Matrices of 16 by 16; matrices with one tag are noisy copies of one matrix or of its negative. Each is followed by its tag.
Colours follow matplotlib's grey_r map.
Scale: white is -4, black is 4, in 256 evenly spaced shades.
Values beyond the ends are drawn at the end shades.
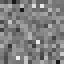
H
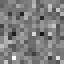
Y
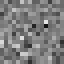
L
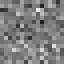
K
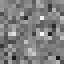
Y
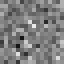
L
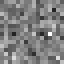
Y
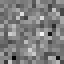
Y
